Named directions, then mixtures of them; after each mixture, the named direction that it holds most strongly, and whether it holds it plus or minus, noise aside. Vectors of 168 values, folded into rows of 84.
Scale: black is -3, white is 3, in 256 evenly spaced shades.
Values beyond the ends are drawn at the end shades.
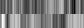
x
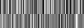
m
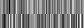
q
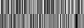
m, minus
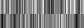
m, minus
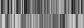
x, plus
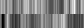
x, minus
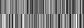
q, minus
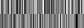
m, minus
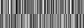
m, minus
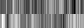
x, plus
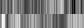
x, plus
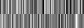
m, plus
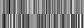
q, plus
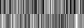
m, plus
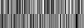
m, minus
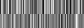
m, plus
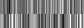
q, plus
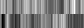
x, minus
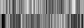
x, minus
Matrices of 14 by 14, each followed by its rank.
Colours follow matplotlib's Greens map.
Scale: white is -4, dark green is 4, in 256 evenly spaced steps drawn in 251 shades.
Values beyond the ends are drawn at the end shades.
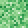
full rank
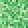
full rank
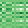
one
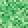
full rank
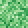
full rank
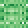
two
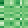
one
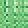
two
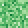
full rank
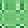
one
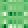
one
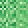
two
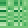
one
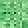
two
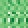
two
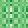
one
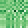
two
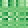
one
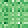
two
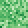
full rank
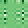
one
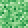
full rank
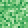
full rank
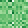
two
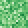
full rank
